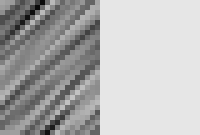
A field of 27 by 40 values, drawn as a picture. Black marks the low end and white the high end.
The table splits into one row of 2 panels. Panel 1,1: middling, slanting up to the right, strong in contrast. Panel 1,2: very high, flat.
